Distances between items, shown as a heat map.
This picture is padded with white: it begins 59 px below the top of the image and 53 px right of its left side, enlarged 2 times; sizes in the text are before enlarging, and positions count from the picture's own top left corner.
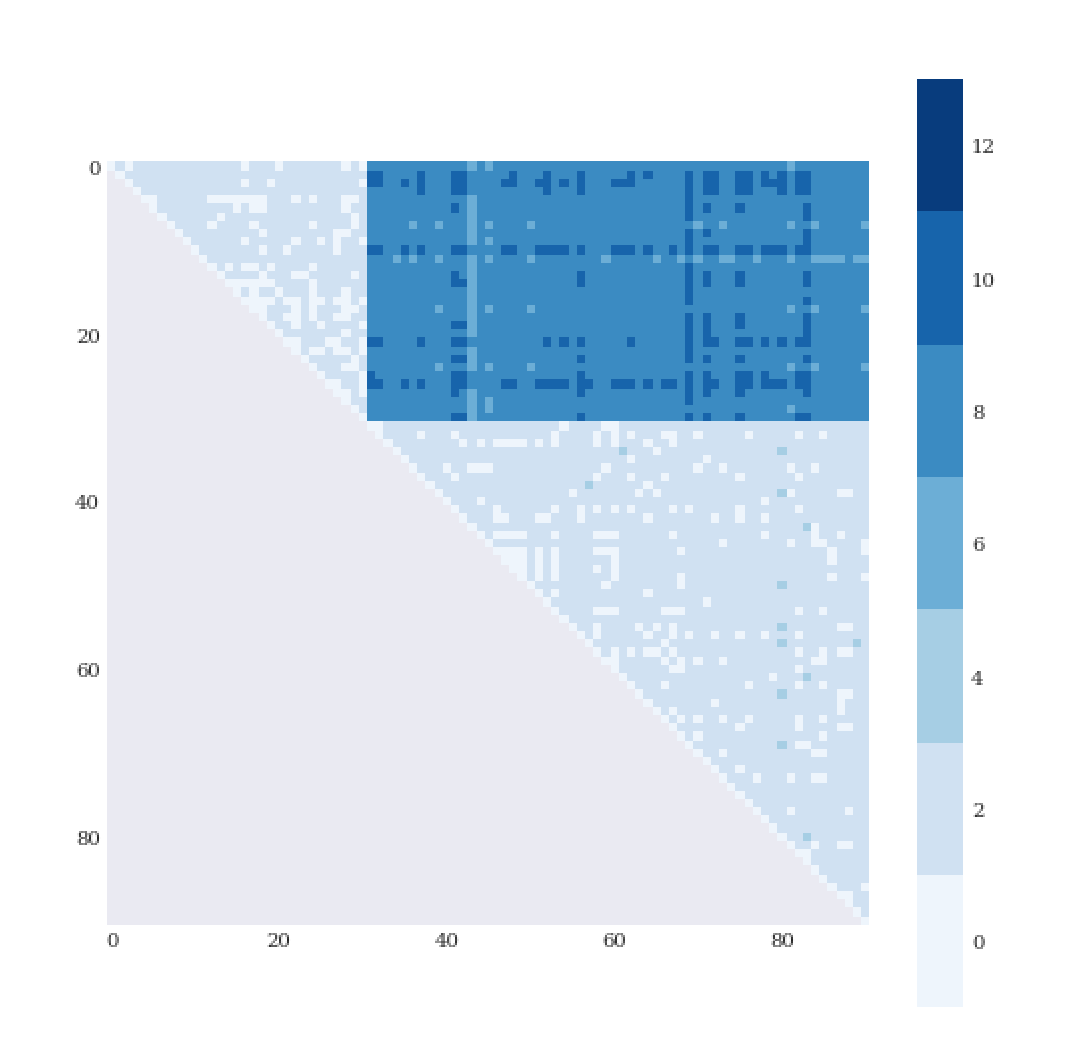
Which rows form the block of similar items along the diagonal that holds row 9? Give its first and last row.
0 to 30
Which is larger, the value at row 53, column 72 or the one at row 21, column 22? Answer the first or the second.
the first
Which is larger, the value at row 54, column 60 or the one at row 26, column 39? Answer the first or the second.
the second
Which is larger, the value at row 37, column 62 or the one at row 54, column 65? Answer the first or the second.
the second
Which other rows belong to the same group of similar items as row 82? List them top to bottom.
31, 32, 33, 34, 35, 36, 37, 38, 39, 40, 41, 42, 43, 44, 45, 46, 47, 48, 49, 50, 51, 52, 53, 54, 55, 56, 57, 58, 59, 60, 61, 62, 63, 64, 65, 66, 67, 68, 69, 70, 71, 72, 73, 74, 75, 76, 77, 78, 79, 80, 81, 83, 84, 85, 86, 87, 88, 89, 90
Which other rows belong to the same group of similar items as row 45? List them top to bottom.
31, 32, 33, 34, 35, 36, 37, 38, 39, 40, 41, 42, 43, 44, 46, 47, 48, 49, 50, 51, 52, 53, 54, 55, 56, 57, 58, 59, 60, 61, 62, 63, 64, 65, 66, 67, 68, 69, 70, 71, 72, 73, 74, 75, 76, 77, 78, 79, 80, 81, 82, 83, 84, 85, 86, 87, 88, 89, 90
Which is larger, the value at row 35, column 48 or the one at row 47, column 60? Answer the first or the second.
the first
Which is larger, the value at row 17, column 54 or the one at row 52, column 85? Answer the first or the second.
the first
